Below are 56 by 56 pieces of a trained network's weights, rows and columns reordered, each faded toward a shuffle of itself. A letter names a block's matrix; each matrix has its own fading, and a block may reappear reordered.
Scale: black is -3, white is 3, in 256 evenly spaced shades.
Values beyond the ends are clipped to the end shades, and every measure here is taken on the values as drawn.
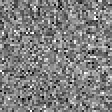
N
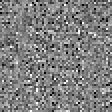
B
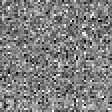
B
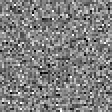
N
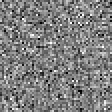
N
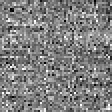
B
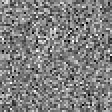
N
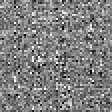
B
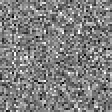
N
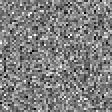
N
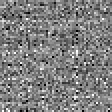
B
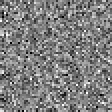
N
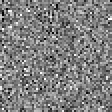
N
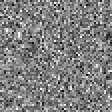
N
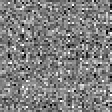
B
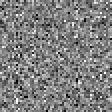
B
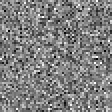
N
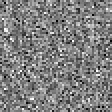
N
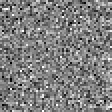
N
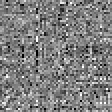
B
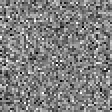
N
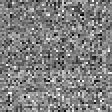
B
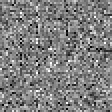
B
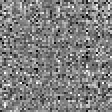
B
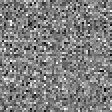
B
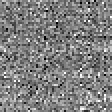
B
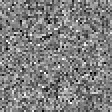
N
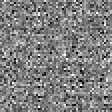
B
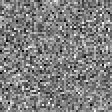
N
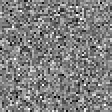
N
